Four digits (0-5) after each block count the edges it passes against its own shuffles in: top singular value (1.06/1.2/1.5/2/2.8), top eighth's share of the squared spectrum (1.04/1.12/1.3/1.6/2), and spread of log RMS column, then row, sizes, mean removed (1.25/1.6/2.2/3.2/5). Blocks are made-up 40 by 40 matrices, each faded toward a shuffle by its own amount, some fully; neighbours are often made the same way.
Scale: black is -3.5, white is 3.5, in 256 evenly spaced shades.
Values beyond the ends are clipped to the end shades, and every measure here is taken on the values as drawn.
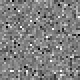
0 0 0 0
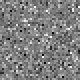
0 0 0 0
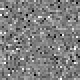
0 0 0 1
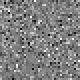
0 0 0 0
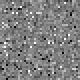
1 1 0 0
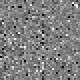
2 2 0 0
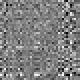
4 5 3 2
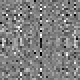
4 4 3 1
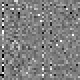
4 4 2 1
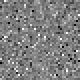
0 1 0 0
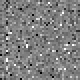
2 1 0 0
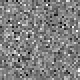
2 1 0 0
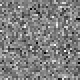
0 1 0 1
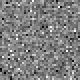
0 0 0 0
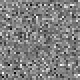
0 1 0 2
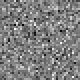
1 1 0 0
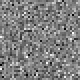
2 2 0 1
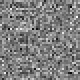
3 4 1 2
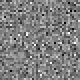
3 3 1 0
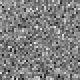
2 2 0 0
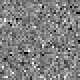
1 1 0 0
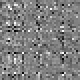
4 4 2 2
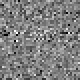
1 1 0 2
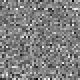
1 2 0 3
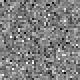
0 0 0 0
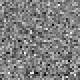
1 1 0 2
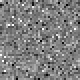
0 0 0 0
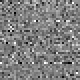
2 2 0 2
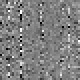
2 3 3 0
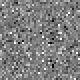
1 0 0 0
